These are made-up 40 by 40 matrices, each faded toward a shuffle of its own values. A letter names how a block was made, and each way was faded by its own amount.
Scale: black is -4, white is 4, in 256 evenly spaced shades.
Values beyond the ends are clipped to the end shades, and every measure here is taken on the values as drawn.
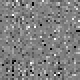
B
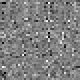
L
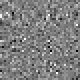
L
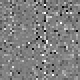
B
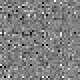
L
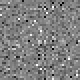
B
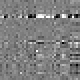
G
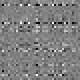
G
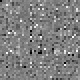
B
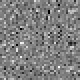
L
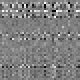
G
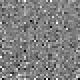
L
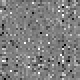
B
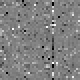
B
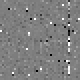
B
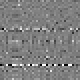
G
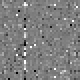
B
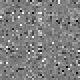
B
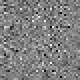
L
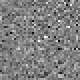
L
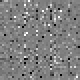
B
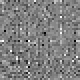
L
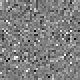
L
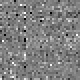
B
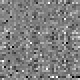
L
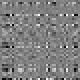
G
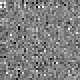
L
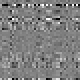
G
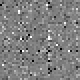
B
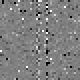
B
